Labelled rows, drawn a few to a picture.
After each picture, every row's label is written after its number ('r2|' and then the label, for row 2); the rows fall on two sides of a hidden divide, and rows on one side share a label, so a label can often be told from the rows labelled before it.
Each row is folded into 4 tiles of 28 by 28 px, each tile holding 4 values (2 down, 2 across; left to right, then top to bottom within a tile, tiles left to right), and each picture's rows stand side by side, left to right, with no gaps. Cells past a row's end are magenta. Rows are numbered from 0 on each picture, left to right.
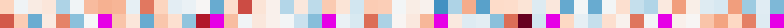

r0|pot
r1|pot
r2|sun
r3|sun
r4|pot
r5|pot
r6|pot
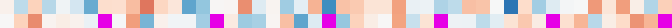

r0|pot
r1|pot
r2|sun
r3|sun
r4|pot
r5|pot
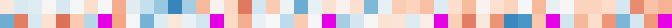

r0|pot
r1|pot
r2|pot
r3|sun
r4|sun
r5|sun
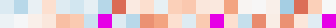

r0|pot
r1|sun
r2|sun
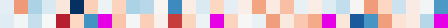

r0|pot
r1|pot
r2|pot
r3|pot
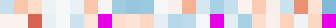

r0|sun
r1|sun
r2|sun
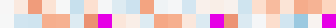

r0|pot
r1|pot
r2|sun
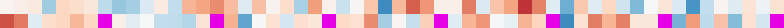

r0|pot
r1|sun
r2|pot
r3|sun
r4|sun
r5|pot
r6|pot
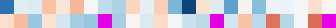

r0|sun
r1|pot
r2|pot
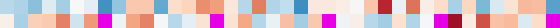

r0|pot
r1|sun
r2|pot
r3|sun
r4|sun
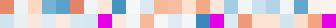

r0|sun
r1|sun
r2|pot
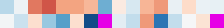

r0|sun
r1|sun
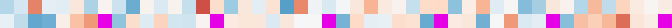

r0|pot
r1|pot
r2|sun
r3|pot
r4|pot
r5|pot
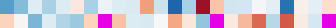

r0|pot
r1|pot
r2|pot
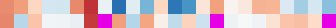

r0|sun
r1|pot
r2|pot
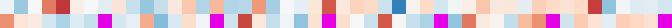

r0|sun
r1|sun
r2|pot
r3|pot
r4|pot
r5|pot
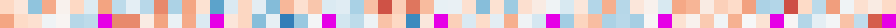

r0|sun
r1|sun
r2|sun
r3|sun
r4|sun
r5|sun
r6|sun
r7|sun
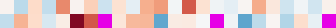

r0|pot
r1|sun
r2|pot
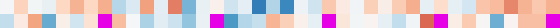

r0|sun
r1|pot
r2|pot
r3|sun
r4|sun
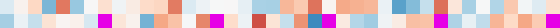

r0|pot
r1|pot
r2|sun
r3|pot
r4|pot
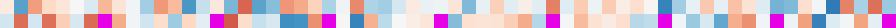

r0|pot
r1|pot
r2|sun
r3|sun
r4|pot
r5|sun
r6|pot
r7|pot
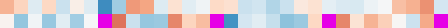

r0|sun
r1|pot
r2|sun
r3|sun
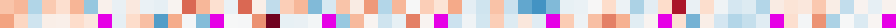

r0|sun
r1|sun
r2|sun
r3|pot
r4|pot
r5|pot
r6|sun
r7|sun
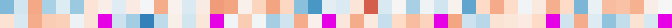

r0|pot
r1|pot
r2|pot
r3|pot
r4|pot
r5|sun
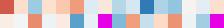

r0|sun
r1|pot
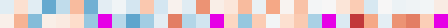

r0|pot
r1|pot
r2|sun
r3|pot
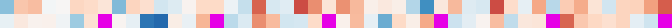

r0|sun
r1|pot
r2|sun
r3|pot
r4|sun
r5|sun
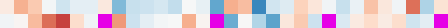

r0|pot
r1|pot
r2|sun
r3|sun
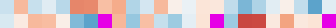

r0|sun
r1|sun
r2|pot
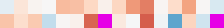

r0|sun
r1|sun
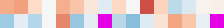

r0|sun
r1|pot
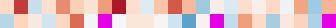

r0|sun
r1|sun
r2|sun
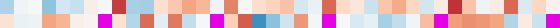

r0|pot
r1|sun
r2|pot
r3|sun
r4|sun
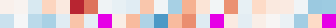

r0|sun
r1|pot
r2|sun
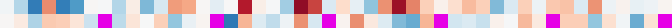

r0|pot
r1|sun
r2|sun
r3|sun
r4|pot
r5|pot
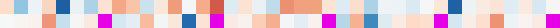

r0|pot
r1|sun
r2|sun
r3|pot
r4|pot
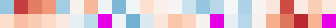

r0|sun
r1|pot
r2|pot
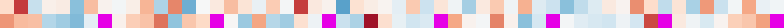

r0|sun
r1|pot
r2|sun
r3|sun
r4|sun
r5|sun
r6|pot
